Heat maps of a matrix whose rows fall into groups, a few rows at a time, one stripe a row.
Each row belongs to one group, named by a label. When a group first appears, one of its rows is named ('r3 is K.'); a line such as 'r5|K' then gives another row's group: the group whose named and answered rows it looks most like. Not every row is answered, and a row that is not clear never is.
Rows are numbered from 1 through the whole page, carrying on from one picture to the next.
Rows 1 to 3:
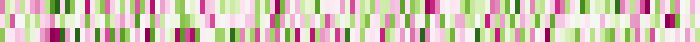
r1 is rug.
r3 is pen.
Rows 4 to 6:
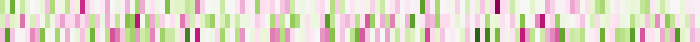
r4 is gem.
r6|rug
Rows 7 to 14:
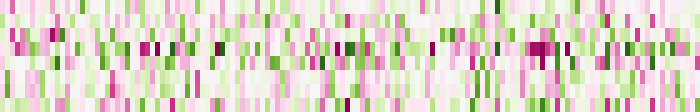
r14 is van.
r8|van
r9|pen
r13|rug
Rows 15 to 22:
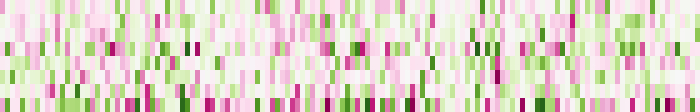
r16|van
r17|van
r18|rug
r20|gem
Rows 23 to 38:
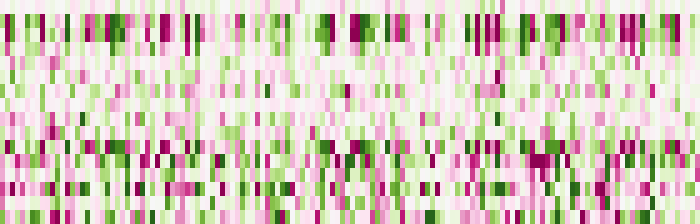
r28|gem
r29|van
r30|rug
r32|pen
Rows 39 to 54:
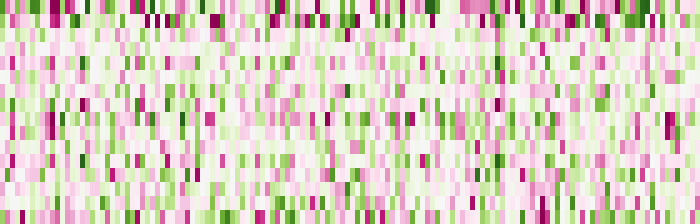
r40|van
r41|van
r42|pen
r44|pen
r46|gem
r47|pen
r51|rug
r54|pen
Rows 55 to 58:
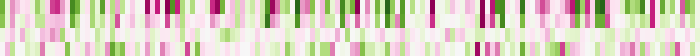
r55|van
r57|pen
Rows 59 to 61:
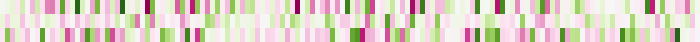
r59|pen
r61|rug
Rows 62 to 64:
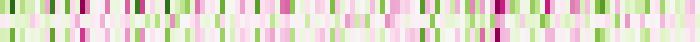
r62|gem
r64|gem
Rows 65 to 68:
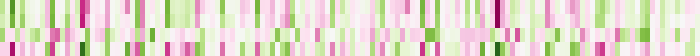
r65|gem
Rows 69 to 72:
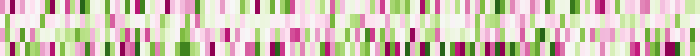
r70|rug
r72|pen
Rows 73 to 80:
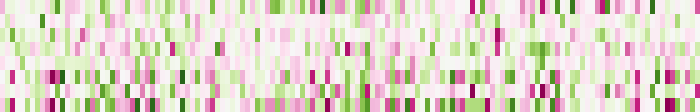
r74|rug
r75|gem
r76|van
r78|pen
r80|pen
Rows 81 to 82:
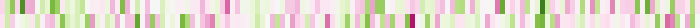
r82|pen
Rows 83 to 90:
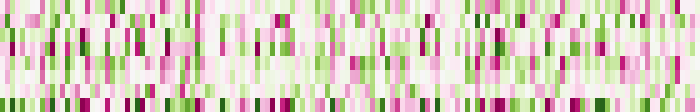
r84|rug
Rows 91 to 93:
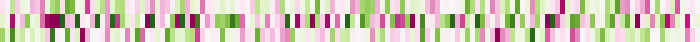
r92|pen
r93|gem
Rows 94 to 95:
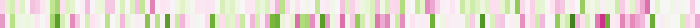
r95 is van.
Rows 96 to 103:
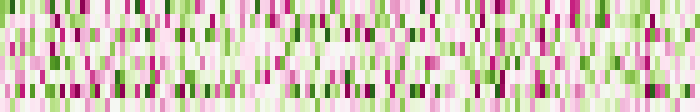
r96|gem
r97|van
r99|pen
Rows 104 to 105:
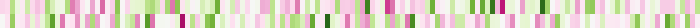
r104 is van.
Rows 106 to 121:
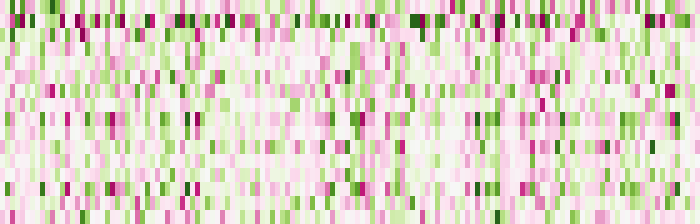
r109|rug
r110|rug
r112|pen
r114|rug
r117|rug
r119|rug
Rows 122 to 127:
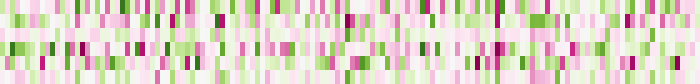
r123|van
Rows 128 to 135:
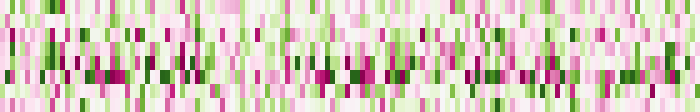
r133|rug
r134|van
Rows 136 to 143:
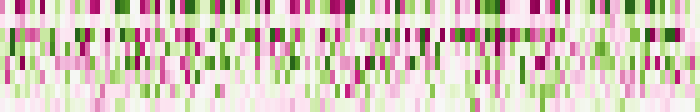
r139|gem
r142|van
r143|van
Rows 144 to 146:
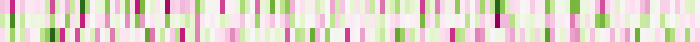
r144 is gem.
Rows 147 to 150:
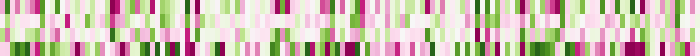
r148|rug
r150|van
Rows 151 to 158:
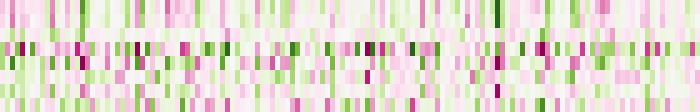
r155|gem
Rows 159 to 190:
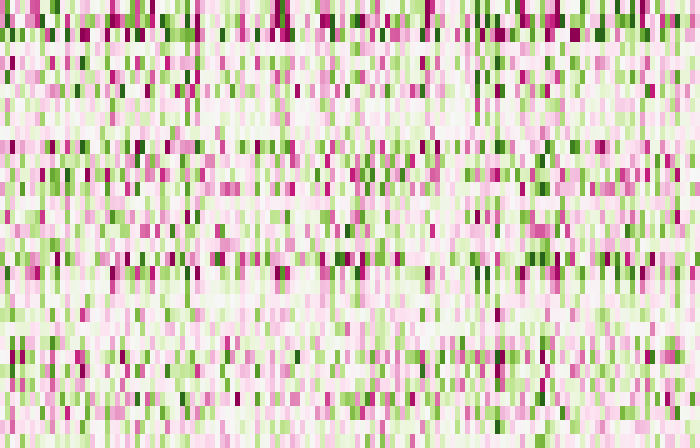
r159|rug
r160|rug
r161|gem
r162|rug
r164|rug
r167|rug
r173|rug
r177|van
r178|rug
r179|rug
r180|rug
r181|gem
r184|pen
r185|gem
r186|pen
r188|rug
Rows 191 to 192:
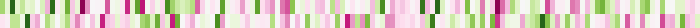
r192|van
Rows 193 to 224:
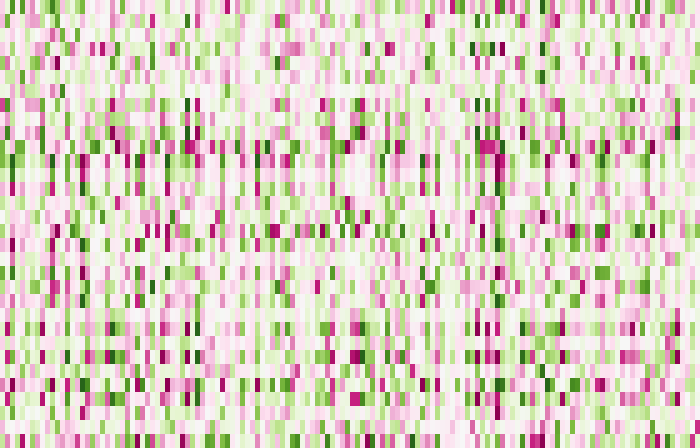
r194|rug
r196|van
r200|rug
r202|rug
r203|van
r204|gem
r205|gem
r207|van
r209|van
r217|pen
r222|gem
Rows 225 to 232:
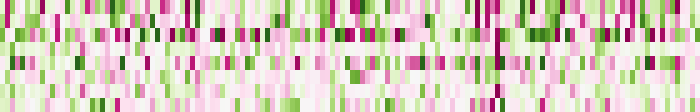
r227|van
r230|rug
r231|gem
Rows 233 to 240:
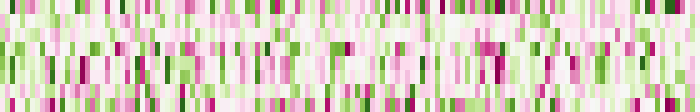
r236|van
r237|gem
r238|gem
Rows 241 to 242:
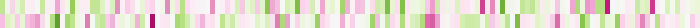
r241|van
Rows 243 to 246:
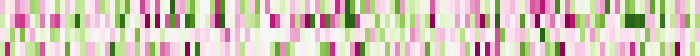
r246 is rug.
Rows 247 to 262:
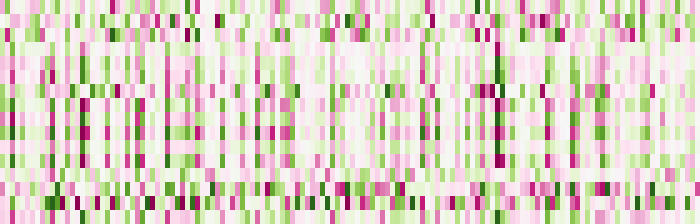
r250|gem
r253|van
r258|gem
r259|pen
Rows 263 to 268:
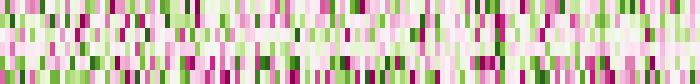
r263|rug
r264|gem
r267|van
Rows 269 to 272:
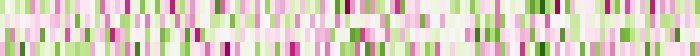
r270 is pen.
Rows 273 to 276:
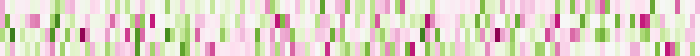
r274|rug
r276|pen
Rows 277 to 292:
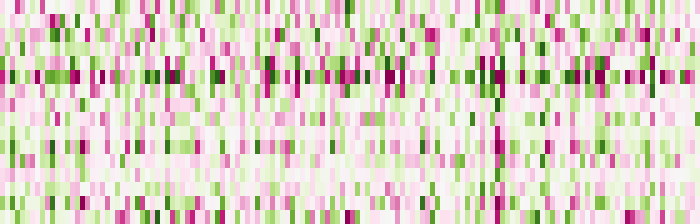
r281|van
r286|gem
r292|van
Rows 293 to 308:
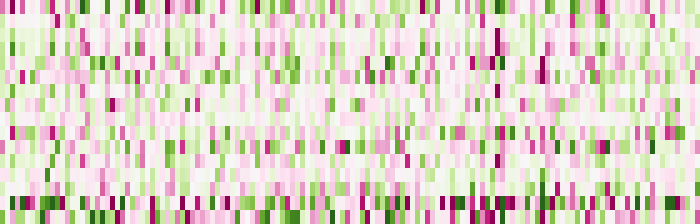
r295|gem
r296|gem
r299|gem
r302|pen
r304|gem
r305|van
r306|van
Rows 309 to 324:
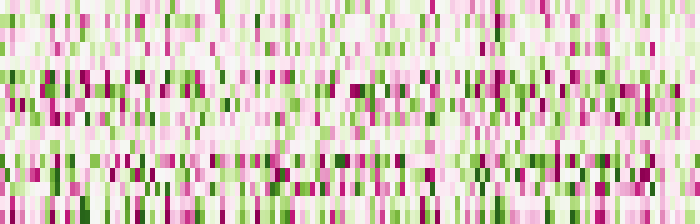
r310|gem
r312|van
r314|gem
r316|pen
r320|van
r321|rug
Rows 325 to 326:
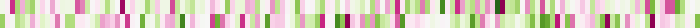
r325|pen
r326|van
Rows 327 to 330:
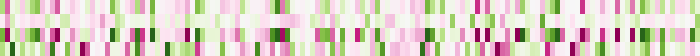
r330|gem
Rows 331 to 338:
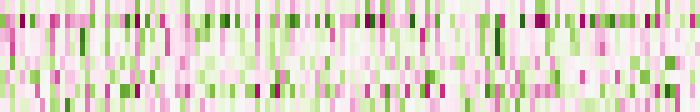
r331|pen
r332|pen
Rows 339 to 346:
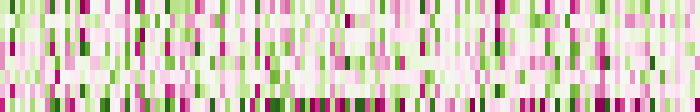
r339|gem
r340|van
